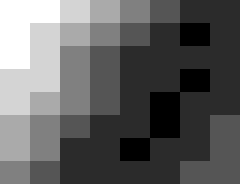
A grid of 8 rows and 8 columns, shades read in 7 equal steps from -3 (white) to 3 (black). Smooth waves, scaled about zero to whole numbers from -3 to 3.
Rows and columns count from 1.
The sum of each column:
-15 -9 2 8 14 17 17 13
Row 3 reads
-3 -2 0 1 2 2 2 2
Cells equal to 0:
8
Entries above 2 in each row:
0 1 0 1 1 1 1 0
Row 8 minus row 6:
1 1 1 0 0 -1 -1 0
